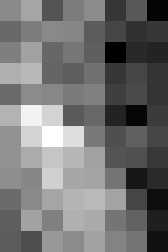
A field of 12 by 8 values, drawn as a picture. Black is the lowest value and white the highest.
Ninth with the lowest average: top right. Ninth with the highest average: middle left. Seam: vertical, 60% of the way across, the left part higher. Calmest part: bottom middle. Stripes: none.
